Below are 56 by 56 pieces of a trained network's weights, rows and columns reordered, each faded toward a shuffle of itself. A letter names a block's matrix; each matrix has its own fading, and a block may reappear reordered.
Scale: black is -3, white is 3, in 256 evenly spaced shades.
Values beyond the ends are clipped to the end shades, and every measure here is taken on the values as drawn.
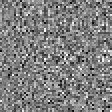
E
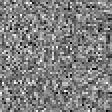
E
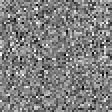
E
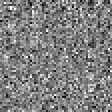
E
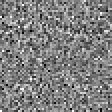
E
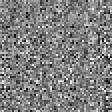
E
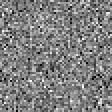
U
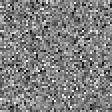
U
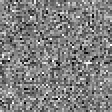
U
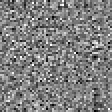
E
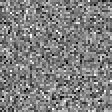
U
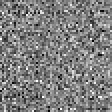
E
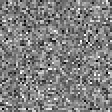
E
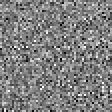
U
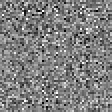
E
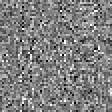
E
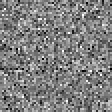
U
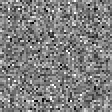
U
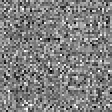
E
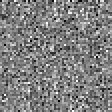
U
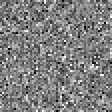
U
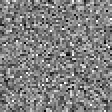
U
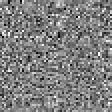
E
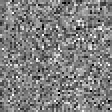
E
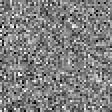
U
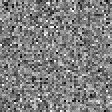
U
